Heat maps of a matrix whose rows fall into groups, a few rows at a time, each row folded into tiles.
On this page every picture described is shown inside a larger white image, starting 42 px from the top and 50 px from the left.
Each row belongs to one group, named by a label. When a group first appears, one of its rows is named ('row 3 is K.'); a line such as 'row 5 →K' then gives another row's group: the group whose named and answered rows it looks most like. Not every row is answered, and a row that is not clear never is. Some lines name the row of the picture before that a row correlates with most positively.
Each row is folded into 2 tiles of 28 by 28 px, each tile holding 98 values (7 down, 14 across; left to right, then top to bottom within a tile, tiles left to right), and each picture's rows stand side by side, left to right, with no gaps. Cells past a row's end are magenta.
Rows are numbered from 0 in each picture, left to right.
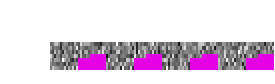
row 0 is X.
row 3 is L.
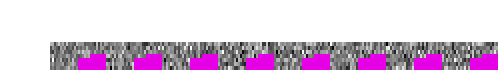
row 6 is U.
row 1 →X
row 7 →X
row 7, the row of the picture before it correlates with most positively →0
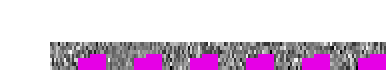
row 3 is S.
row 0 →L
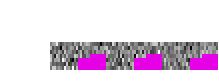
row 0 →X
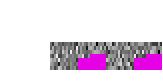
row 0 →L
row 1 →S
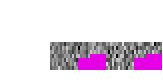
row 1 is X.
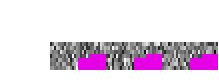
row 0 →U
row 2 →S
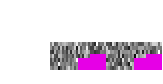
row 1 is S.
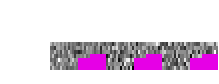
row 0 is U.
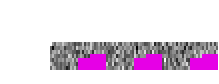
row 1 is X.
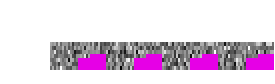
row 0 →U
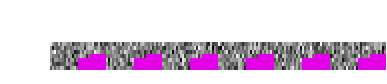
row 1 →L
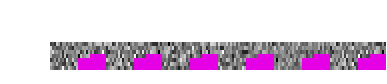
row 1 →S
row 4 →L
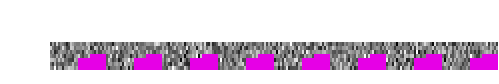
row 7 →L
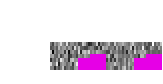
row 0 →X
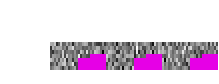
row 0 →S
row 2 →L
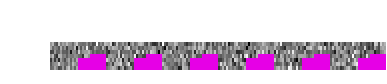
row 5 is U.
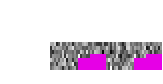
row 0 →S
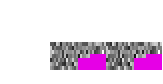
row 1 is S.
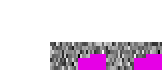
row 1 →S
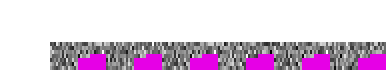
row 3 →S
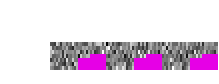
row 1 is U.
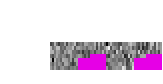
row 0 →L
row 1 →U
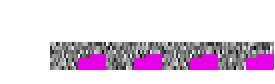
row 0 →S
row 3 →X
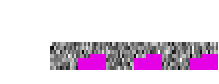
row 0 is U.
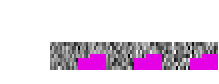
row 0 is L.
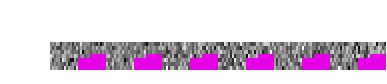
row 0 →X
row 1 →X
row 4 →L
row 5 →L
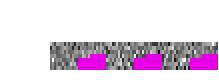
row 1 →S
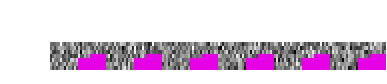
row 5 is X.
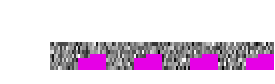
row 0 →L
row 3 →X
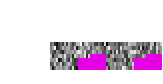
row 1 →U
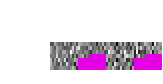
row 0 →L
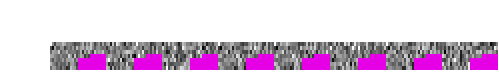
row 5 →L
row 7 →X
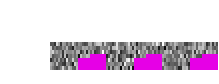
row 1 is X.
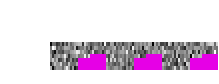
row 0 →U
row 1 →L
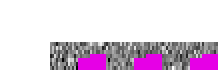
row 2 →U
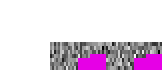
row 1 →S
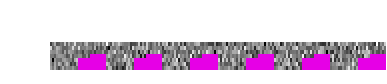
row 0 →L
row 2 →S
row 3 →L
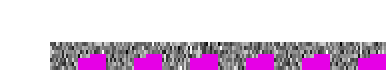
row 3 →U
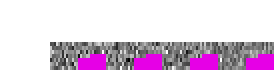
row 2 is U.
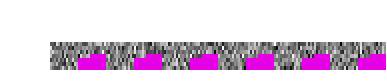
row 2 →S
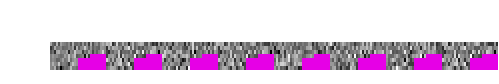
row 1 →S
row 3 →S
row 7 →S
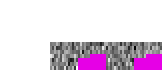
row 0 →X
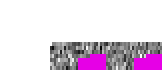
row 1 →U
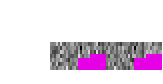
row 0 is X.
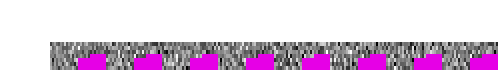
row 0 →L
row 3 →L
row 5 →L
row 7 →S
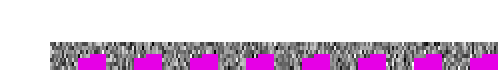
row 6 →X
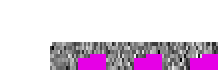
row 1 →S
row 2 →U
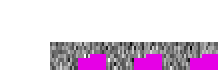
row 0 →U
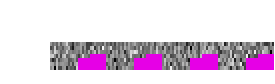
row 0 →X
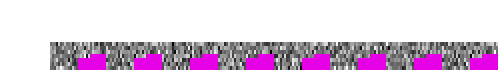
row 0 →U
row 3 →S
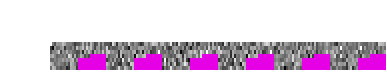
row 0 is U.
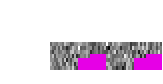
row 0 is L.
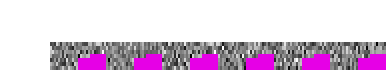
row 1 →L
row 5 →L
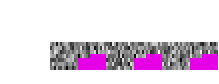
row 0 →X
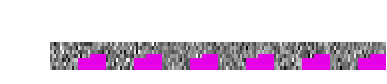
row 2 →U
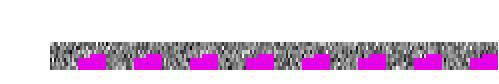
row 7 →L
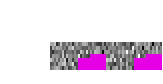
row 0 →S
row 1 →L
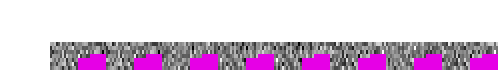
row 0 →S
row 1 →S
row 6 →L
